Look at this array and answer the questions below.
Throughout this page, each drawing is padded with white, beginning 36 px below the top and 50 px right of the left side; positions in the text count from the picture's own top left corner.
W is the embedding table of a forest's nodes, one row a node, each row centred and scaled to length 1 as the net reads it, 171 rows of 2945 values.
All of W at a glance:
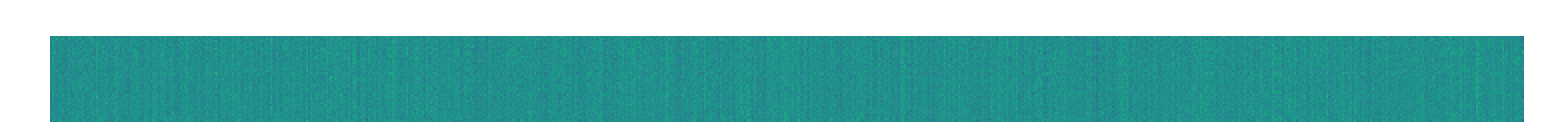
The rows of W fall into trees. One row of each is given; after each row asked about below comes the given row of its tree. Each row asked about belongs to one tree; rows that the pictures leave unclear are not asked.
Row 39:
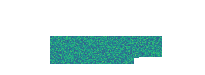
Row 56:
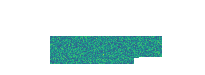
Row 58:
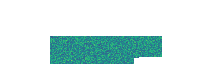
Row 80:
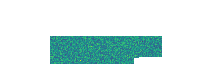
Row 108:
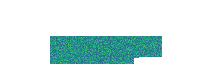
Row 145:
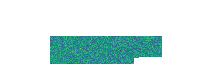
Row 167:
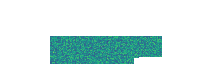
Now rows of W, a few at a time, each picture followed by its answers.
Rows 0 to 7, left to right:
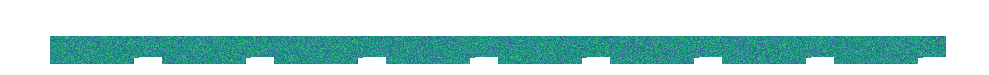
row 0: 39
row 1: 39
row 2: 39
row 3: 108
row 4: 145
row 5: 58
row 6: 58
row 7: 145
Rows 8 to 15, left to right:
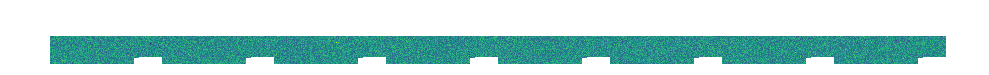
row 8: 80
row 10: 58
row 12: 108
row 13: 145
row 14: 108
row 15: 56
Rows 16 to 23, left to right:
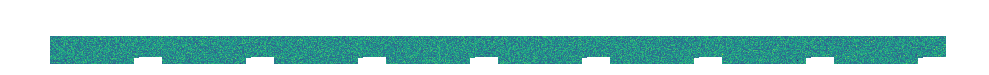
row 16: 167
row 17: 39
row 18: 167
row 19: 56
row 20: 80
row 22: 145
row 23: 145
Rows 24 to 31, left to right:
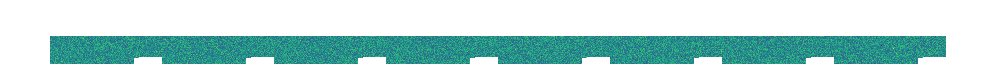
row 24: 56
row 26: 108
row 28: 39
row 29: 56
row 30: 108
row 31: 39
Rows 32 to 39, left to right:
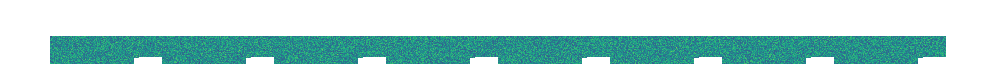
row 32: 56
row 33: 39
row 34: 39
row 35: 80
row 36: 108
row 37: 108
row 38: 39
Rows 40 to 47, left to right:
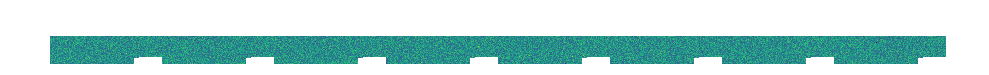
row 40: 58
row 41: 108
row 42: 108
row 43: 167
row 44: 167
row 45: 167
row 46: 167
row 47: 108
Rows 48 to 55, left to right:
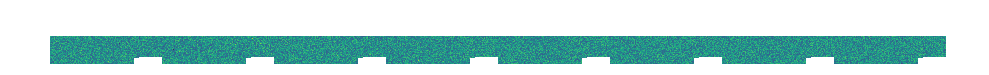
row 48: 80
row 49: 58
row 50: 39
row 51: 167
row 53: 39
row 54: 108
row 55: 167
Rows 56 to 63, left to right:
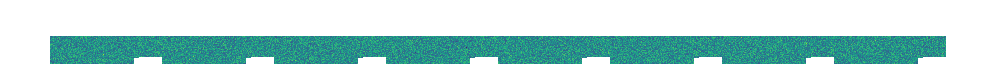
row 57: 108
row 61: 145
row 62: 56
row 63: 39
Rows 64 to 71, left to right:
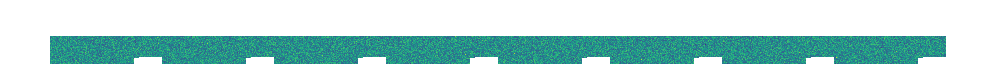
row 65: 56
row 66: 39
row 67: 145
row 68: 58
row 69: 145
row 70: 167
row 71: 39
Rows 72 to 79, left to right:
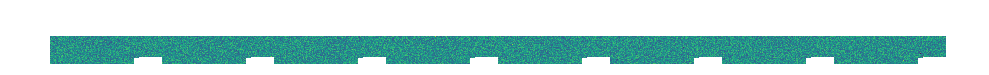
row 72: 108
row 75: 108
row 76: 108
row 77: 167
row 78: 108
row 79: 80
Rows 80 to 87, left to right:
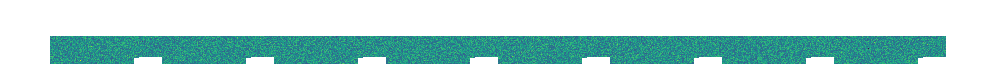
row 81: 145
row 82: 145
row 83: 167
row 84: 80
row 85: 167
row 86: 58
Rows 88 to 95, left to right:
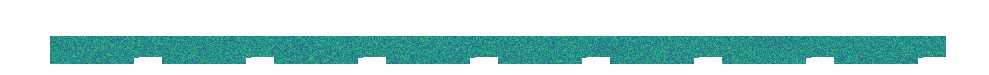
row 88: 56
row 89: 167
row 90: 58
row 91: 39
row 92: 80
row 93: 167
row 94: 108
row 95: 39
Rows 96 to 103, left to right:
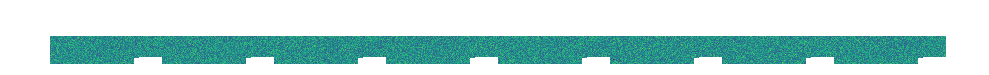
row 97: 56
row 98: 80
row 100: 80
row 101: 80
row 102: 39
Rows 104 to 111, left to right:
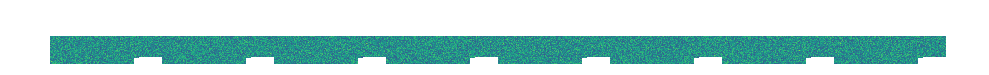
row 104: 80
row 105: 39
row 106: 145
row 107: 39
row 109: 108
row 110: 80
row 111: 39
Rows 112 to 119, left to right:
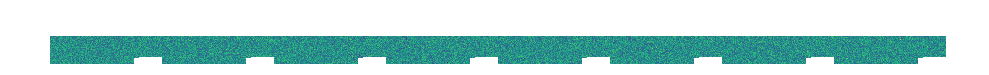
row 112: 108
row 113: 167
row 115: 58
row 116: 56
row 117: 58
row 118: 58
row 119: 56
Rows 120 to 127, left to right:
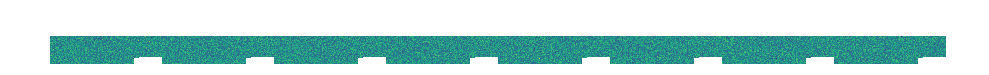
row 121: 108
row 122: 108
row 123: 58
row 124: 56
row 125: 58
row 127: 80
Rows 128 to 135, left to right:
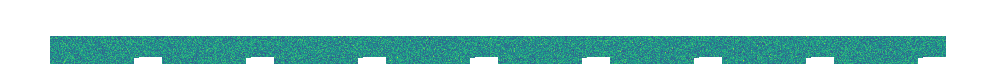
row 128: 39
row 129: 56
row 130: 167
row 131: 108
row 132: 56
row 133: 80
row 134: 58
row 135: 108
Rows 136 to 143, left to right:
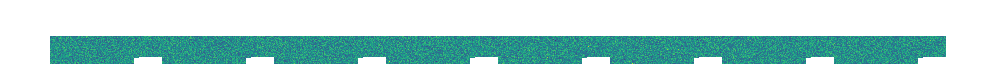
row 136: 108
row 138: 167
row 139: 39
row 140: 80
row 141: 167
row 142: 56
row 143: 145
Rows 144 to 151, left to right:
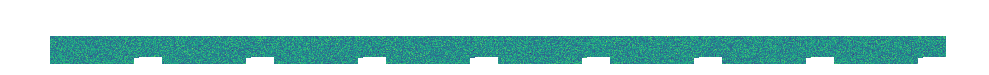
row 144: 108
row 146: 80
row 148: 108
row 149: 80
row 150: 56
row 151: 58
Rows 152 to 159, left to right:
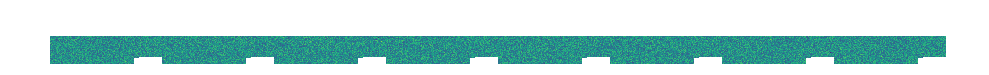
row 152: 108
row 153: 56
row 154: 56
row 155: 58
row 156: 80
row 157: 58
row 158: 108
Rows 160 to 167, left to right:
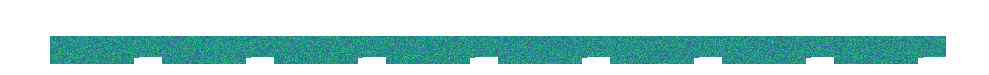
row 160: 167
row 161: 56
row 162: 39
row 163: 167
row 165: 108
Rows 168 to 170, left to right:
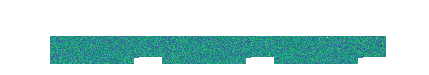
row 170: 145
